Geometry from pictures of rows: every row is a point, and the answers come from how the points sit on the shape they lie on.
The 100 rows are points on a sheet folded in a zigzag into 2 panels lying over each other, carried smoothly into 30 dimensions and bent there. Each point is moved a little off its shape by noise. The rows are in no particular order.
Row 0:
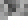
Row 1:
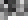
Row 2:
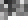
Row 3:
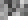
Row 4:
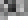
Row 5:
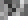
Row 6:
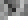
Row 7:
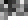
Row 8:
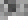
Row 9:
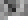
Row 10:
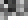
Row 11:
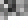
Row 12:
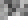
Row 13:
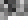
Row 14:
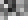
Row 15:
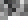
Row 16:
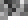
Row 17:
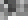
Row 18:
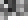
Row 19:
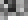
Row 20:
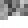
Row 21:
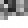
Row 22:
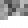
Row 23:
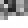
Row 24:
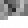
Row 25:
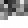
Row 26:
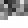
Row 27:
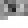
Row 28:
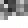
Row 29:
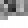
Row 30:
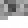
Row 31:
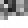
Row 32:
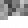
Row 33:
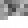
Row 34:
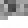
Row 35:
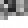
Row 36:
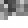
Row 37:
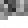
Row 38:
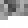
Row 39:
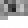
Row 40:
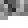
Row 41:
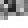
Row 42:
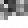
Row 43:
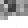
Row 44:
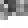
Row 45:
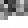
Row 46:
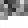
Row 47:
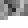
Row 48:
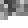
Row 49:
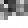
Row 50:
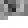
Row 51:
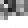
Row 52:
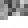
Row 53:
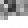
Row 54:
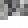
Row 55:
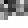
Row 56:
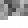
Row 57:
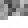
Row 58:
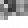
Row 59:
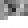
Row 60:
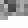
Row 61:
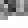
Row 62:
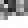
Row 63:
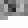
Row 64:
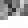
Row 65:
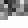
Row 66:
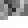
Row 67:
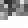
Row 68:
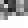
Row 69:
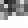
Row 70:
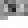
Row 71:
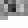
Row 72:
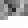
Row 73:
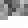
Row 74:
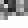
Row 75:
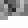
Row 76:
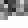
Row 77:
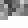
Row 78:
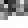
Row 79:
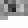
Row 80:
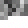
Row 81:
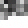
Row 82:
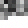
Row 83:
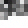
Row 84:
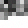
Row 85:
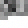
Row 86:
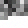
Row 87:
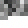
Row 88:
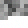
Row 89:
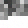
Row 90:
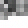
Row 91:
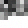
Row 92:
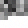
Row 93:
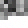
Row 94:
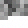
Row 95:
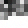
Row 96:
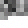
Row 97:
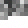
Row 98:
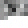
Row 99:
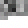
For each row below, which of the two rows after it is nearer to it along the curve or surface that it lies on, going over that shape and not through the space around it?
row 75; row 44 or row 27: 27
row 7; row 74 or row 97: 74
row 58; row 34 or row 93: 34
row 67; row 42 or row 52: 42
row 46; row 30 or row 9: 9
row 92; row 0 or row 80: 80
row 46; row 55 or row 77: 55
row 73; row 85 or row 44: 44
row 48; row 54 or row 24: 54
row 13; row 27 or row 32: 27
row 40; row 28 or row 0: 28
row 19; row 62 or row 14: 62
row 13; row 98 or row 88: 98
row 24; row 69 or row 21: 21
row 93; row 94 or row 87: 87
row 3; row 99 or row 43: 43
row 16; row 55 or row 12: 55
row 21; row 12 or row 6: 6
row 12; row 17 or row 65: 17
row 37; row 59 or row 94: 59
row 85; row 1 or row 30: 1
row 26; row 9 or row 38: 9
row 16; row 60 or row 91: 91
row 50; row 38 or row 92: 92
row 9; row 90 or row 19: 19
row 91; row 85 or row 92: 92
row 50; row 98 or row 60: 98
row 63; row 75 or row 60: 75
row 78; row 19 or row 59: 19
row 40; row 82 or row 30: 82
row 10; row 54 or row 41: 41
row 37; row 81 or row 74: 74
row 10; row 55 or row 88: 55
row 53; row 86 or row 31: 31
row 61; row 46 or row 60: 46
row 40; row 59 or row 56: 59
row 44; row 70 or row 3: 3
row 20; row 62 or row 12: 12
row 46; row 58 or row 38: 58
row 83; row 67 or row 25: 67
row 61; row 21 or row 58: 21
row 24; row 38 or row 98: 98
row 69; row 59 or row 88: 88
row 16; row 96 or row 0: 96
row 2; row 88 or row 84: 84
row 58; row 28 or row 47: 28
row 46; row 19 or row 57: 19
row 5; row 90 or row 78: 78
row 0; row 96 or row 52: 52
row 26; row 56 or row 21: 21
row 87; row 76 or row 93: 76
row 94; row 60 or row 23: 60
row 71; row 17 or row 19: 19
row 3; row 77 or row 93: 77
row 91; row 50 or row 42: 42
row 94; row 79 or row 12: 12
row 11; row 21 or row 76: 21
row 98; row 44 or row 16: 16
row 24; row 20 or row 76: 76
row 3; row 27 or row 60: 60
